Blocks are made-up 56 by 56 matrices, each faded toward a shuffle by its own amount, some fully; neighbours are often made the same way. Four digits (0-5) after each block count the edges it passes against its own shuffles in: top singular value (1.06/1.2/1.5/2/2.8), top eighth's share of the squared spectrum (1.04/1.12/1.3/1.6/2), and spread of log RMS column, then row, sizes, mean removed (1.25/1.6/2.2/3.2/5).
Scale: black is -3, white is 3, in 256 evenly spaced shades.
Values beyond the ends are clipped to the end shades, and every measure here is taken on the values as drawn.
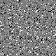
3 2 1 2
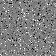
0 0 0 0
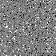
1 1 0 0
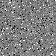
2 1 0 0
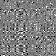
4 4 2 2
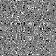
3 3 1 1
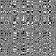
5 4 3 3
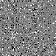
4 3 2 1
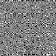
4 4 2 2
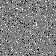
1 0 0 0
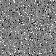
2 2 0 0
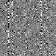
3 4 2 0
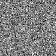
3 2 0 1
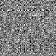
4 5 2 2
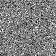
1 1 0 0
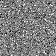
1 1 0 0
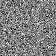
1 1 0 0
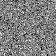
2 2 1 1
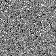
1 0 0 0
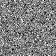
1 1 0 0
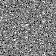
0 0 0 0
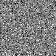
2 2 0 1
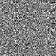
3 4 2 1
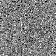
2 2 1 0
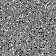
0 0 0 0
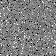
0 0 0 0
